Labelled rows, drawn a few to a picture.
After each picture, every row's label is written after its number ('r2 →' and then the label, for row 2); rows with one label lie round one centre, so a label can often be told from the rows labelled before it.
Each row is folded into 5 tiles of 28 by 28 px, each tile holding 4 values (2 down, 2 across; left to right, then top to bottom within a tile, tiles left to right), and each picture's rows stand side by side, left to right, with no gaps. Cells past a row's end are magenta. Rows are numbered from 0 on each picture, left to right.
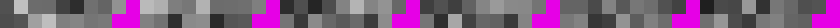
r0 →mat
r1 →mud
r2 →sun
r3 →sun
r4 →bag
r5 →bag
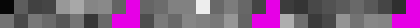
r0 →sun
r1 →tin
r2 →bag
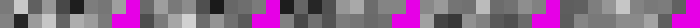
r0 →mat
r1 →mat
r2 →sun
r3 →mud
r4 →tin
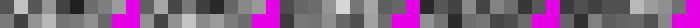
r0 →mat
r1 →mat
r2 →tin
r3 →bag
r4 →sun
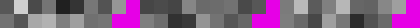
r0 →mat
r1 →bag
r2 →mud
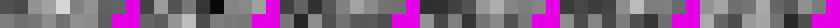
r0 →tin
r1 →mat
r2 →sun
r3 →sun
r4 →sun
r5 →mud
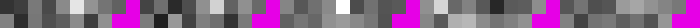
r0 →sun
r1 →sun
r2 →tin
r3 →mat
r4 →sun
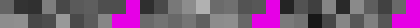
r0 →bag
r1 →tin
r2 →bag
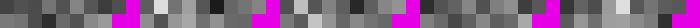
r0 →bag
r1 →mat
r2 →mat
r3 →bag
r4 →tin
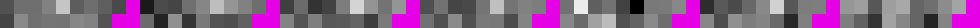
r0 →tin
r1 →sun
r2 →sun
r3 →sun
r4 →mat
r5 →sun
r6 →mud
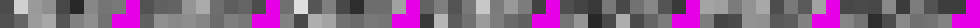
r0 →mat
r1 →tin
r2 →mat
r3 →tin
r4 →bag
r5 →mud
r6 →bag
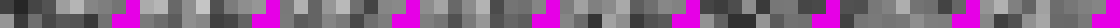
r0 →sun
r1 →mud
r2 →mud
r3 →mud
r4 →mud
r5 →bag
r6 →tin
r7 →mud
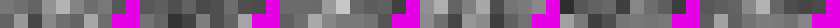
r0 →tin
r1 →bag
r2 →tin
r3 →mud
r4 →bag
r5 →tin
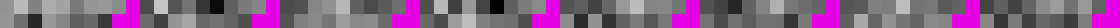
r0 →mud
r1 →mat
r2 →tin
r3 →mat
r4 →sun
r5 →sun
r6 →tin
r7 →sun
